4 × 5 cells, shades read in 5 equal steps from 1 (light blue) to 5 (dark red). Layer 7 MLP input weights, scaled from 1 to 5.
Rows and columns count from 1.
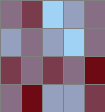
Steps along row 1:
up down up up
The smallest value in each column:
2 3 1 1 3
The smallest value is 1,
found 2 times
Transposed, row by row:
3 2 4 3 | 4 3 3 5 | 1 2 4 2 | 2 1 3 2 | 3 3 5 4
